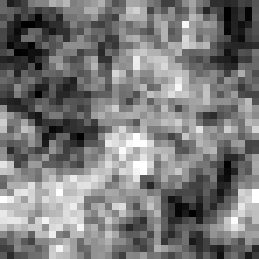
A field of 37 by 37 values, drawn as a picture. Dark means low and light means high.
Overall the values sit about 50% of the way up the scale. There are no regular stripes. The ninth with the lowest average is the top left. No single row or column stands out from its neighbours. The field is mottled with small blotches.
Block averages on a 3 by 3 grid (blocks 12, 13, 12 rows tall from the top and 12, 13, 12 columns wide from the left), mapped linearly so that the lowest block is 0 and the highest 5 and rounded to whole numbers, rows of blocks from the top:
031 | 143 | 531
